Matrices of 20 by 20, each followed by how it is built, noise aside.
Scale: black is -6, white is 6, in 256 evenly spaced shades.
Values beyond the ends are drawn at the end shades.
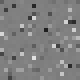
sparse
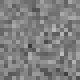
noise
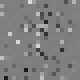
sparse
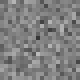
noise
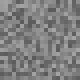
noise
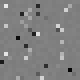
sparse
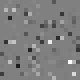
sparse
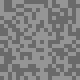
noise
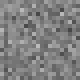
noise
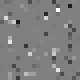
sparse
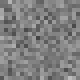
noise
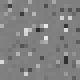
sparse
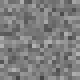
noise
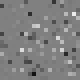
sparse
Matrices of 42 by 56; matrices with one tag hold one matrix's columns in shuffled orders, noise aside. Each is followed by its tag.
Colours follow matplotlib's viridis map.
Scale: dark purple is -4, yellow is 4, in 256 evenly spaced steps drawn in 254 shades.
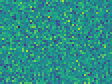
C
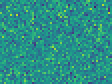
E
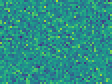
C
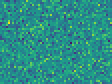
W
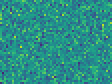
E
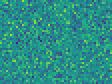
W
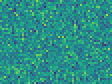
E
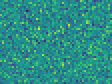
W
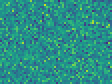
W
